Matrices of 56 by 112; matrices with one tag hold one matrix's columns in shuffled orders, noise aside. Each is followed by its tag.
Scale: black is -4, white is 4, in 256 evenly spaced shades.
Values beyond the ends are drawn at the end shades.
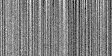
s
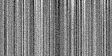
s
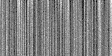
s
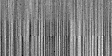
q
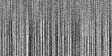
q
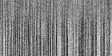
q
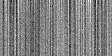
s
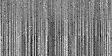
q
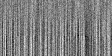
q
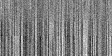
q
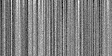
s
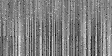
q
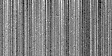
s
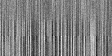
q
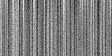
s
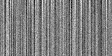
s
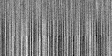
q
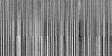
q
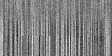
q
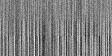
q
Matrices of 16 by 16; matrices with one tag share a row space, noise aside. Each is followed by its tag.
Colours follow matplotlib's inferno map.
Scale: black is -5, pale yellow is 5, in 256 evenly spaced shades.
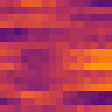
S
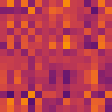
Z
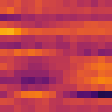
S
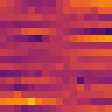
S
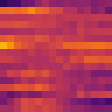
S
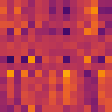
Z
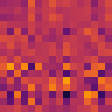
Z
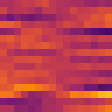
S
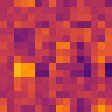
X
